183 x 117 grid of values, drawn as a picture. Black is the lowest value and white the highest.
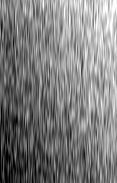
Mirror symmetry: none. Grain: streaks running down. Histogram: bell-shaped. Ninth with the highest average: top right. Ninth with the lowest average: bottom left. Slope: up to the top right.
